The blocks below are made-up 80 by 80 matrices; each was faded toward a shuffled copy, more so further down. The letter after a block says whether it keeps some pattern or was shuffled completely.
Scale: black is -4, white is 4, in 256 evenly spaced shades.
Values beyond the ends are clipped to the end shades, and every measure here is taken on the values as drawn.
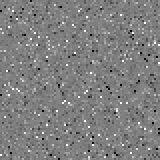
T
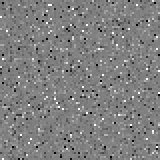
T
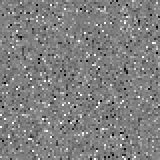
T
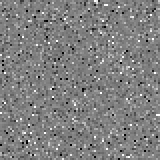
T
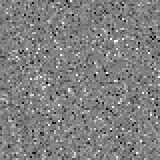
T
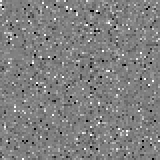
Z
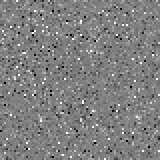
T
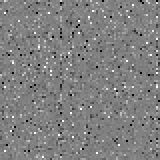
Z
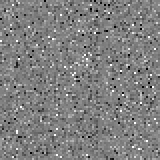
Z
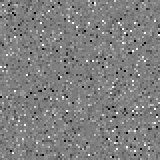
T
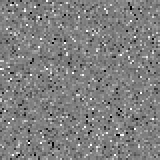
T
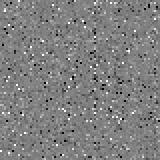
Z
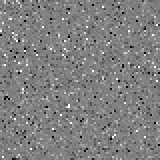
T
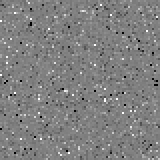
T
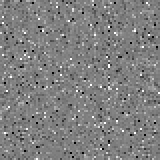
Z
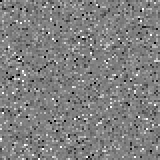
T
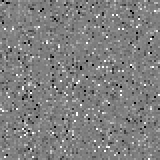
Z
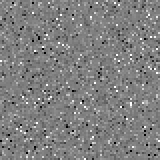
T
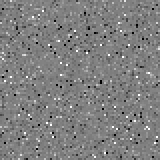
T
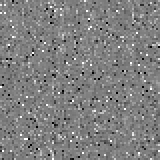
Z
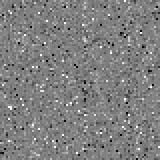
Z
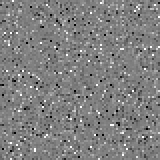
Z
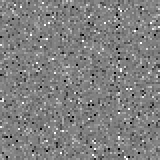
Z
